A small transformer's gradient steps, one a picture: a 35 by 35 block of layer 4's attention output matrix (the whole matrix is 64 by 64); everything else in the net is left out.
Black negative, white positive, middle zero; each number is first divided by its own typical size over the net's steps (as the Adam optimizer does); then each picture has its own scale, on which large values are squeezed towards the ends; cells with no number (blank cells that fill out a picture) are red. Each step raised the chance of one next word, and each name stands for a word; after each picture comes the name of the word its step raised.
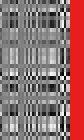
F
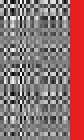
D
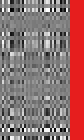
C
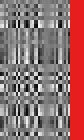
F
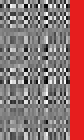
D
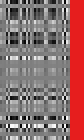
C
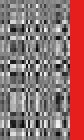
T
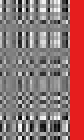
C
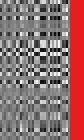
D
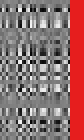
F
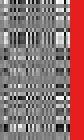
C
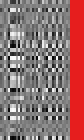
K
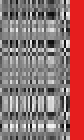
K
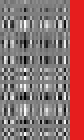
F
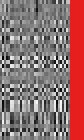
T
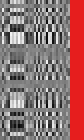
T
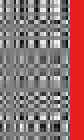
C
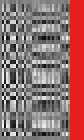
T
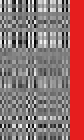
C
